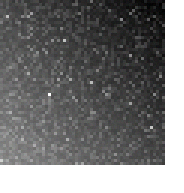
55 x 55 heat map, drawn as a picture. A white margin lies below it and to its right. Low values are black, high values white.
Stripes: none. Average level on the scale: 30%. Slope: up to the bottom left. Ninth with the highest average: bottom left. Grain: fine.
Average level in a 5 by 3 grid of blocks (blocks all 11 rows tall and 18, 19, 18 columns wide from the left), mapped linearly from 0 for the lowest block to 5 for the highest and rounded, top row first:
2 1 0 / 3 2 1 / 4 3 1 / 4 3 2 / 5 4 3
